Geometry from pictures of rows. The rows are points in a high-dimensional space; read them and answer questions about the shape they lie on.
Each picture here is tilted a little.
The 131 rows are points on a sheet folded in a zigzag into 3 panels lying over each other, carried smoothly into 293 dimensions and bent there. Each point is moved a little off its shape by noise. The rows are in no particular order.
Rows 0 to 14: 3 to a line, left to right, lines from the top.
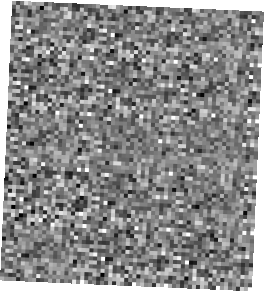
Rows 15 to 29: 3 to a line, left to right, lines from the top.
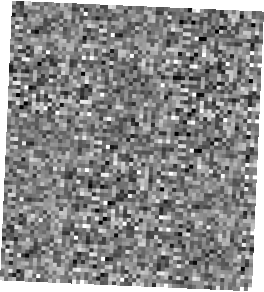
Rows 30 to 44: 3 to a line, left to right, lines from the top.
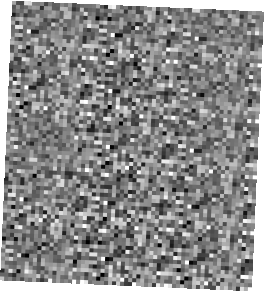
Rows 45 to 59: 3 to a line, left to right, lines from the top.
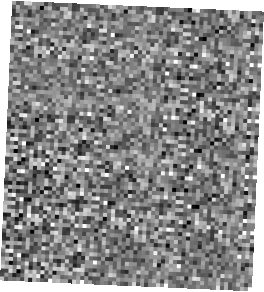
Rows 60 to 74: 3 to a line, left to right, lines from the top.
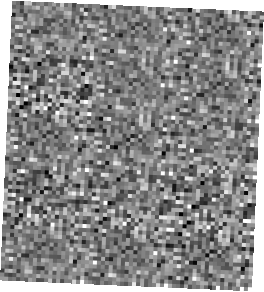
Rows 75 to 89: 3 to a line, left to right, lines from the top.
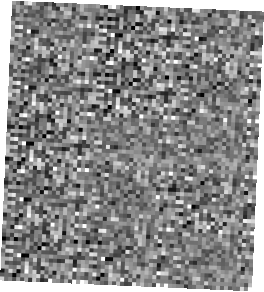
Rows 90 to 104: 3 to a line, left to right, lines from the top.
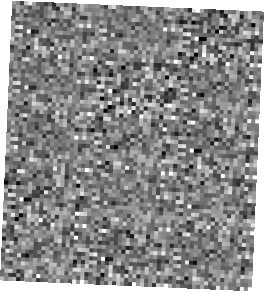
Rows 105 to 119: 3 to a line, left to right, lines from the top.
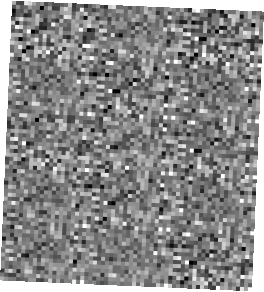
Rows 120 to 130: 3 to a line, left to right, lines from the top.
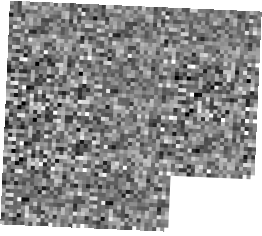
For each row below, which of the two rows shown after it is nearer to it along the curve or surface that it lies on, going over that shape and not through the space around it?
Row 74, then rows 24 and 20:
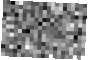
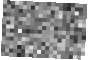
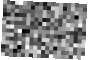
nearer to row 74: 20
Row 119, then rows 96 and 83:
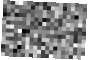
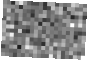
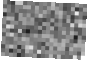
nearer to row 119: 83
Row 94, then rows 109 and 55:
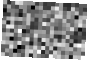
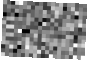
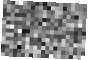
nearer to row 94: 55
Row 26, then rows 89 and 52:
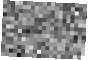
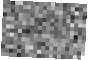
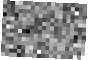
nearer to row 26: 89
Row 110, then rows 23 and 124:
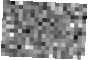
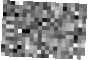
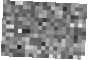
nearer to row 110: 23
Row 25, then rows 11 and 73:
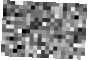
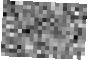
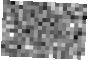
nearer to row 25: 11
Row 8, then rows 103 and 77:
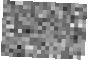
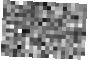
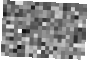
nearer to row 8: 103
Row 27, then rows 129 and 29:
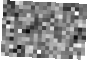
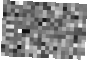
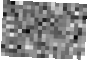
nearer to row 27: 29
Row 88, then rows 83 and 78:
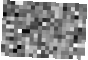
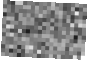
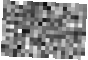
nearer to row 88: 83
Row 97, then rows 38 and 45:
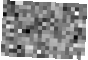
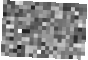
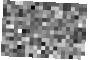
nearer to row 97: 38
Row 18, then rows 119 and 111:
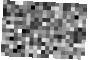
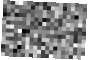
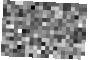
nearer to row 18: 119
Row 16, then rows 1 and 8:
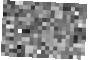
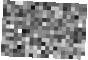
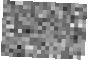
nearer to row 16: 1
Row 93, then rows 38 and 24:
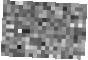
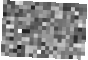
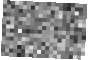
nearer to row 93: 24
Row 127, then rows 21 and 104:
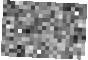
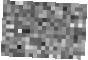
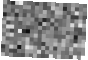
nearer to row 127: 104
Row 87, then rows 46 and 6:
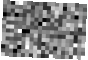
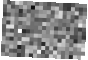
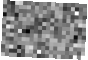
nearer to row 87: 6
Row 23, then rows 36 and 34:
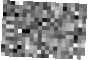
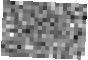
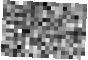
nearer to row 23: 36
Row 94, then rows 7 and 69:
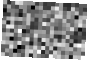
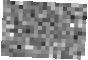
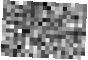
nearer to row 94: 69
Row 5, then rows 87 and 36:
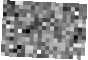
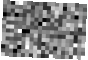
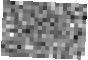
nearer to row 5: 87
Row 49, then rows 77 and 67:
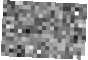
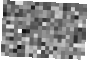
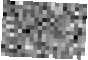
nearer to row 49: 77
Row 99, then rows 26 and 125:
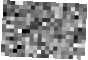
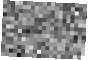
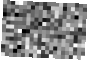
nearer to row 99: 125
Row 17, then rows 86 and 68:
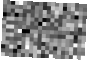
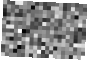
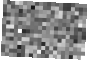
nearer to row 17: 86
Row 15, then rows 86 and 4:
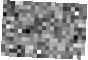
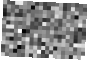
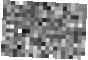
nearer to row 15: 86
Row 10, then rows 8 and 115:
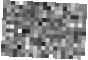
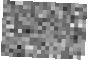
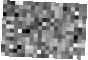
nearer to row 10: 8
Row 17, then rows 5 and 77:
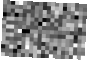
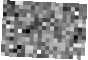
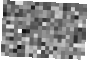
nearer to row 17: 5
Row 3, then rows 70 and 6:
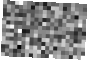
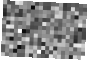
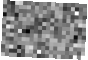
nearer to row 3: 70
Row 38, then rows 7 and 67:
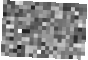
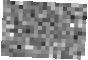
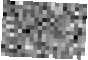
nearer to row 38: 67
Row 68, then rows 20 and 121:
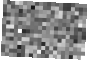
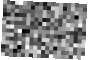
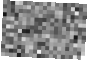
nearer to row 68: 20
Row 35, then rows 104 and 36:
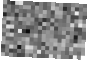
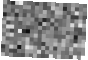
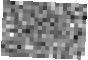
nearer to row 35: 104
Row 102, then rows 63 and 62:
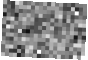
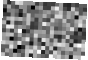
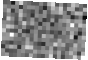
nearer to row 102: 62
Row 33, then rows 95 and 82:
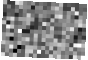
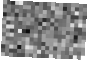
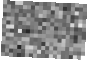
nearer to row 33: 95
